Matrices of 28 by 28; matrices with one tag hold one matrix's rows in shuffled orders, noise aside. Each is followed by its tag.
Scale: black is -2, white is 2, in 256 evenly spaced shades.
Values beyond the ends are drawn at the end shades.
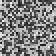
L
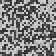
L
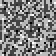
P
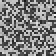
L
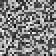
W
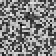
W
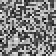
W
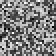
P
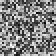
L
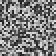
W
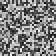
W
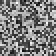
W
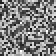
W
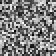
L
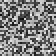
W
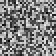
P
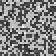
W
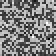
L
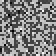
P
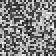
P
